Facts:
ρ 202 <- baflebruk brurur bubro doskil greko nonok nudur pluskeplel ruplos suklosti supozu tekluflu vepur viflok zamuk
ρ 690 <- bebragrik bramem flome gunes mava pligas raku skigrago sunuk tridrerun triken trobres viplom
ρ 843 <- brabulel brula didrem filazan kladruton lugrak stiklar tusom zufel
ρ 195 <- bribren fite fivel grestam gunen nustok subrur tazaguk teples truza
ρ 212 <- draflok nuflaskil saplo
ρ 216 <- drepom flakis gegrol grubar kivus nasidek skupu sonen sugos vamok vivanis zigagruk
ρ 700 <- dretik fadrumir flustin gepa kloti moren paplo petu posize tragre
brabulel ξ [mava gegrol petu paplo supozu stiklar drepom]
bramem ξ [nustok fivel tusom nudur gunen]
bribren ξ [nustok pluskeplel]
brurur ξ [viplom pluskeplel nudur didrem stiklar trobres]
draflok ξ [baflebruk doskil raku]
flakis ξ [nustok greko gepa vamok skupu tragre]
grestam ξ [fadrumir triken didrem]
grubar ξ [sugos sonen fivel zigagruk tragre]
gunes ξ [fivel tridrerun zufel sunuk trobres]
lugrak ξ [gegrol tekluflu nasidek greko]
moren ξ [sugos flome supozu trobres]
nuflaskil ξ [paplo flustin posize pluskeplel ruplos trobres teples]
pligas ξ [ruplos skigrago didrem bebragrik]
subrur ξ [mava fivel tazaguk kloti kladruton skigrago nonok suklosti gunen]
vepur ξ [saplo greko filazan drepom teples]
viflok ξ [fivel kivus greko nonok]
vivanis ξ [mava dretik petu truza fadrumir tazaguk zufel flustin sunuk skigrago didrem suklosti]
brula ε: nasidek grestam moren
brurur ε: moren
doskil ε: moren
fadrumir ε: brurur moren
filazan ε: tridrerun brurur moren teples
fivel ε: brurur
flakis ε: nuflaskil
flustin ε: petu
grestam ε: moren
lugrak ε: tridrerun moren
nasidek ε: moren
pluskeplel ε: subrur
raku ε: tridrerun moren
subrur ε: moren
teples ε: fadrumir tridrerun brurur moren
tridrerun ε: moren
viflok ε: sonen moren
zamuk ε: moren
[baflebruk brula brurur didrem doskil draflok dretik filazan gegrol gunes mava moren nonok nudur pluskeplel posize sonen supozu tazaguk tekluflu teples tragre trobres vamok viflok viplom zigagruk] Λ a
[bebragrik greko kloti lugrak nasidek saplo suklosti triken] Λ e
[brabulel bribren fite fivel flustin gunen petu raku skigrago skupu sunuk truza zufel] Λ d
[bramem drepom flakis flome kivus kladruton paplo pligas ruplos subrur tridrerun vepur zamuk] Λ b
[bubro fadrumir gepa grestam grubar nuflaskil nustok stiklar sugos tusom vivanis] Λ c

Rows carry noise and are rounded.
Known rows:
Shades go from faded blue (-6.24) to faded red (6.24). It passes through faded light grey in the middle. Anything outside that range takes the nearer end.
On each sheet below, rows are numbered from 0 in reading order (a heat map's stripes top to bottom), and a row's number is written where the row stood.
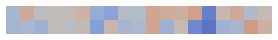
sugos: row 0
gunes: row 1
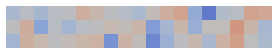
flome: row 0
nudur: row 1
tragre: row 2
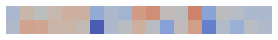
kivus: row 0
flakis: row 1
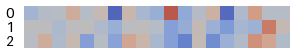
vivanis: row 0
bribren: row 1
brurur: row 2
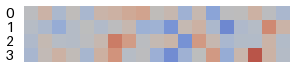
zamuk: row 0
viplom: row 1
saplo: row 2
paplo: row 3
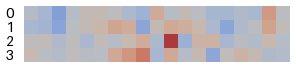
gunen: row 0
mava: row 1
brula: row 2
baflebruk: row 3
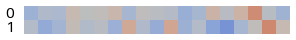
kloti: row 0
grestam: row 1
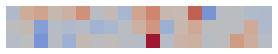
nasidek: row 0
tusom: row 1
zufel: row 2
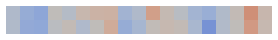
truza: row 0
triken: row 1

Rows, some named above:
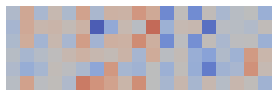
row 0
viflok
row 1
grubar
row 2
viflok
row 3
fite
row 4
pligas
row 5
tekluflu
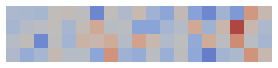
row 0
bramem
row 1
flustin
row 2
suklosti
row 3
pligas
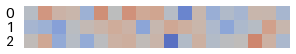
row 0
vepur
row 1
mava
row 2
pluskeplel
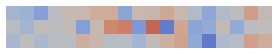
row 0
mava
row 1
draflok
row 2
flome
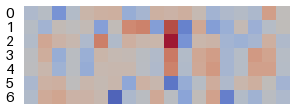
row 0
fivel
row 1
draflok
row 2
lugrak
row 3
stiklar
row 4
stiklar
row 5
gepa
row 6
flakis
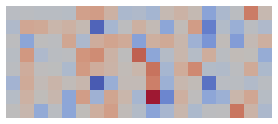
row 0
teples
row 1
flakis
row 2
raku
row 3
greko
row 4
filazan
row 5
grubar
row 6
brabulel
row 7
ruplos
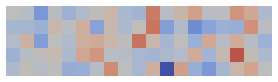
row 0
didrem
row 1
subrur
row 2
nonok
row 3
petu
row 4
nuflaskil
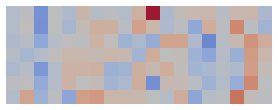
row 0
kladruton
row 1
suklosti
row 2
trobres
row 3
fite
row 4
fivel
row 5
nustok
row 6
supozu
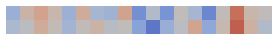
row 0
moren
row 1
posize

